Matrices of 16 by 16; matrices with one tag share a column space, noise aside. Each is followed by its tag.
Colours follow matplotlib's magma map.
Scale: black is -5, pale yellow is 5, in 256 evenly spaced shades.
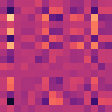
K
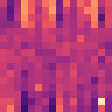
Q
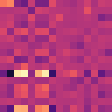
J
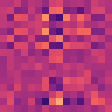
K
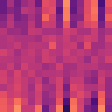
Q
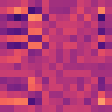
K
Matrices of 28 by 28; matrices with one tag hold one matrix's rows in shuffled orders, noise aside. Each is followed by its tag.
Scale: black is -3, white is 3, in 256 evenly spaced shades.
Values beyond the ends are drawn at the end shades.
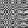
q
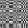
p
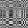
p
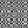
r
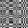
p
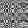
q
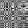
q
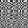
r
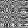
q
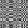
p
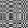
p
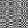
p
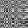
q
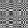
p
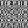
r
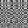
r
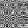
q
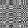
p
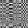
p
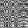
q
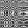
q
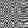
q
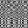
r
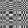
p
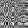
q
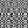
r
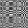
p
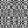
r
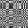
p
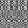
r
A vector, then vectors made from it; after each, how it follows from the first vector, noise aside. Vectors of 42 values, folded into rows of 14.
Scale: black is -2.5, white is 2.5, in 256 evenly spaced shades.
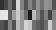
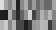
negated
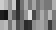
negated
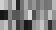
negated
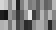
negated
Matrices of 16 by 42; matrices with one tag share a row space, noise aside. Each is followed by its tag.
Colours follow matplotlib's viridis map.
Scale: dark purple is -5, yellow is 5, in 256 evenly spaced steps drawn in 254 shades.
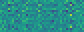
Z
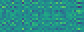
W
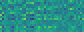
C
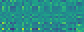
W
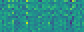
Z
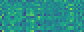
C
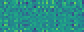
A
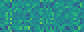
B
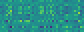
B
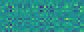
B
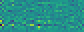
C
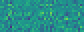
B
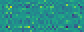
B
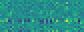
B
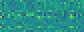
C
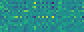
A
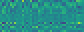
W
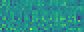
W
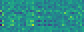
C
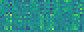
B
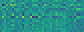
W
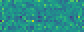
C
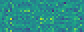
B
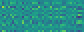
W
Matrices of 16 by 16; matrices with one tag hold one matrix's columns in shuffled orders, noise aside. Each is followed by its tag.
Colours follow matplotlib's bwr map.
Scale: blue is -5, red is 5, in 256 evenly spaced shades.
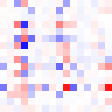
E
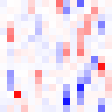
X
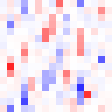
X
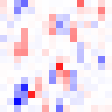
X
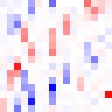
X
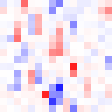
X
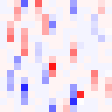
X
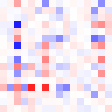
E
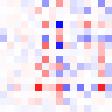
E
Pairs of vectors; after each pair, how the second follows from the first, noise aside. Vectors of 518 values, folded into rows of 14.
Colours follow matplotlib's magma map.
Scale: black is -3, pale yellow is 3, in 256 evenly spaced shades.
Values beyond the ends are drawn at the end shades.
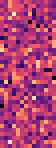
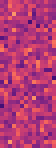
shrunk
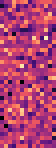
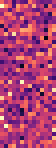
negated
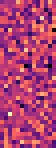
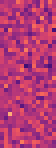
shrunk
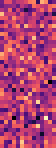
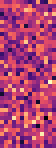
negated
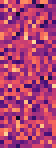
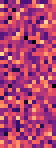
negated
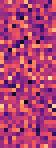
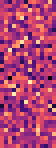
negated
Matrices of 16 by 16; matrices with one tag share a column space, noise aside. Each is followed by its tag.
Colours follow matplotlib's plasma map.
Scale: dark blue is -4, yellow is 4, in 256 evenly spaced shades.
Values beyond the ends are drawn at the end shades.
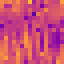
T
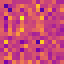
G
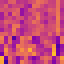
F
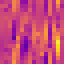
T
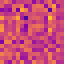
G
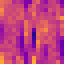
T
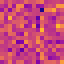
G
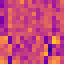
F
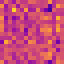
G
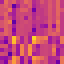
F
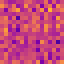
G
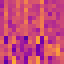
F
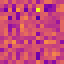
G
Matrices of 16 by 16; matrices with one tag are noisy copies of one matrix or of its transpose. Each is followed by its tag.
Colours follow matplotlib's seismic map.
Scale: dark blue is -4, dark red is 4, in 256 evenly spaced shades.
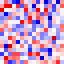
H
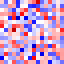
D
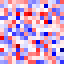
D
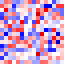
H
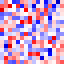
H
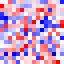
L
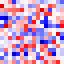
L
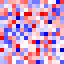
D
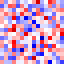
D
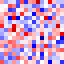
D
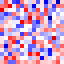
H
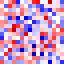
D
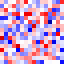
D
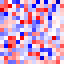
H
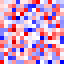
D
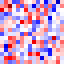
H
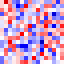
L
